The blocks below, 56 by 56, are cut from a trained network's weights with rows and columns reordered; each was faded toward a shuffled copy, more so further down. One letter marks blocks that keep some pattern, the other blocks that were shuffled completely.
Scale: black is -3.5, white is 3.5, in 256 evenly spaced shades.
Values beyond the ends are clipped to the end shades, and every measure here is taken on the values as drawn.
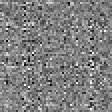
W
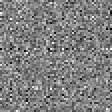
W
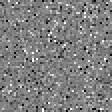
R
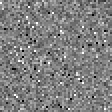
R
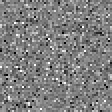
R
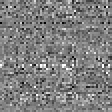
W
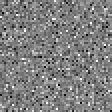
R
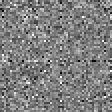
W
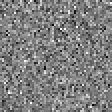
R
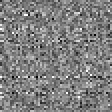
W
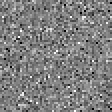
R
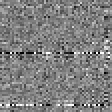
W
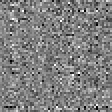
W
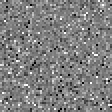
R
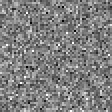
R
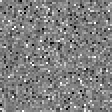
R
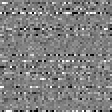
W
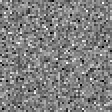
R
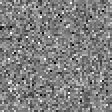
R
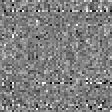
W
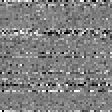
W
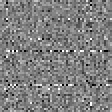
W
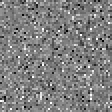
R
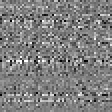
W
